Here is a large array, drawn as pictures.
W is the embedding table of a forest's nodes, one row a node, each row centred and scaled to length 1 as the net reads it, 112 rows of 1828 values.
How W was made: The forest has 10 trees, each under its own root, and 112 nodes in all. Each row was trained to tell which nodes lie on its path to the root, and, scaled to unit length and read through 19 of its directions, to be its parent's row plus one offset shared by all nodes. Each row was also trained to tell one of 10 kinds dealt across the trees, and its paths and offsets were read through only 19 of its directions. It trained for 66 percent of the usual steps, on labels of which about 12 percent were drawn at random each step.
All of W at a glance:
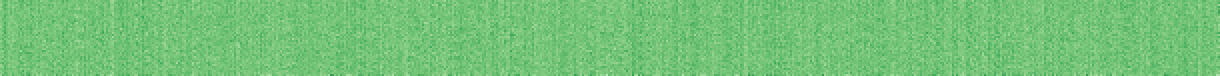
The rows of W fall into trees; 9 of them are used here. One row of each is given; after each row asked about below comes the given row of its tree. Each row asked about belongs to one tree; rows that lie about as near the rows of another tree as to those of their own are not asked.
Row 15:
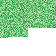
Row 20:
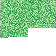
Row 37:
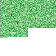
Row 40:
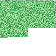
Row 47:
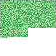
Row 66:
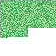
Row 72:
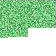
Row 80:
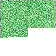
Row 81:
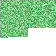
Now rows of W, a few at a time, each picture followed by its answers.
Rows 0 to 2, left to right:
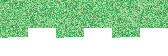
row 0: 80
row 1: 80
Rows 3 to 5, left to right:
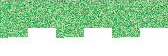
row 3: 37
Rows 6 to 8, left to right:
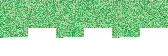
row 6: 37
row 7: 20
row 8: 81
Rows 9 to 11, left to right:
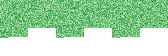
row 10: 80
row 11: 72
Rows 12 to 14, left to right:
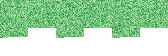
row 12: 72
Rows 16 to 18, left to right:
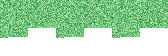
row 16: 80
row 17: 72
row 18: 37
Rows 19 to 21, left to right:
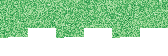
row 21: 47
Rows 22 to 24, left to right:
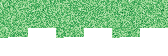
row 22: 47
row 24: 40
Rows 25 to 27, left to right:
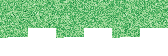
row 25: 15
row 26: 20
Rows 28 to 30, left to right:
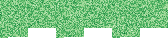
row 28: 72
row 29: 72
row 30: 66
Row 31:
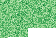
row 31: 20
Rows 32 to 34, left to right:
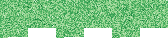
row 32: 37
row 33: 20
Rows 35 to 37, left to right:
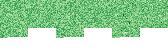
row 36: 20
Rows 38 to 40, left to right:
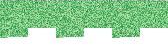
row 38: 72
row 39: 37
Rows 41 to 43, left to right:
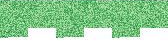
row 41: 80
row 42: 20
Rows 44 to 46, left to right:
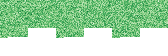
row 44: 81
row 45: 81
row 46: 80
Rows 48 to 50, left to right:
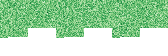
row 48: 80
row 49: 47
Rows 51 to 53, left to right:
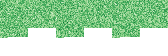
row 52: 15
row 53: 15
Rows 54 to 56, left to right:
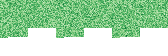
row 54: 80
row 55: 47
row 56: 72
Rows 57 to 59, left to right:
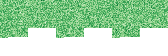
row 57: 72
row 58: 37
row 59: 15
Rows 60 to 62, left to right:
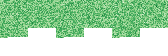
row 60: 20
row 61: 20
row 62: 40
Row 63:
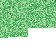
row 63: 47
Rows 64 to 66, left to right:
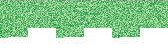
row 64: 72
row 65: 81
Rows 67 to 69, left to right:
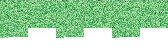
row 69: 81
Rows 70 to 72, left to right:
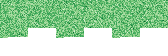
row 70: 72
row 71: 47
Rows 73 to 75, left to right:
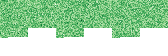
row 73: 66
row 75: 15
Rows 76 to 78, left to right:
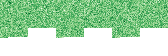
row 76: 47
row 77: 37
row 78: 37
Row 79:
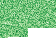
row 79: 37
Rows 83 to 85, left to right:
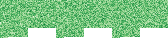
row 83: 37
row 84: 80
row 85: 15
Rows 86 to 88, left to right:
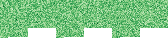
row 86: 47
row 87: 47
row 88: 15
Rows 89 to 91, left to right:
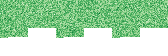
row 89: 72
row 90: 20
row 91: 15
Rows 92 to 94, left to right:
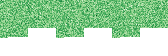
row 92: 80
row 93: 37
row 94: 72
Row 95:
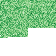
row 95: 81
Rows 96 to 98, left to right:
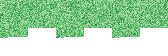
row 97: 80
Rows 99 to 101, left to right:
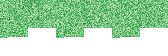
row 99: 20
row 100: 80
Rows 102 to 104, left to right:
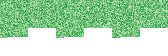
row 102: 15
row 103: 72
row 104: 47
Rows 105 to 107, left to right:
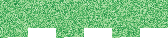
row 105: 47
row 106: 20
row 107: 37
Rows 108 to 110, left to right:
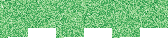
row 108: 80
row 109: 37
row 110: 47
